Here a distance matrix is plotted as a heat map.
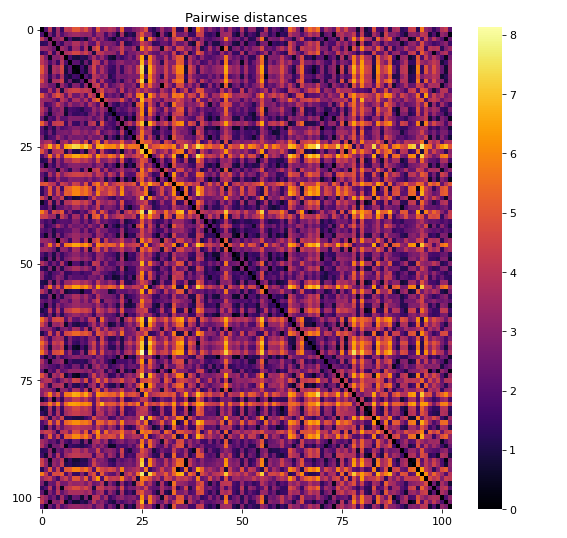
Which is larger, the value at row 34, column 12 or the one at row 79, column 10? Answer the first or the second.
the first
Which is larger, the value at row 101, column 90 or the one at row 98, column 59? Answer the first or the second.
the first
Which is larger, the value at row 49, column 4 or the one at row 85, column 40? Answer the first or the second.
the second
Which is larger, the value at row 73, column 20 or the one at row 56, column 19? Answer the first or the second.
the first
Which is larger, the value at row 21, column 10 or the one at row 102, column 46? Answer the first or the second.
the second
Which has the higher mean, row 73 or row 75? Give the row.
75
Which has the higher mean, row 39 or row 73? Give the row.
39
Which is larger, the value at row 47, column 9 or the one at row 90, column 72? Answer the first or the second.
the first
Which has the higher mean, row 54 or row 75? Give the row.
75
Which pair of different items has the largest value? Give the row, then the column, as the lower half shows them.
69, 25
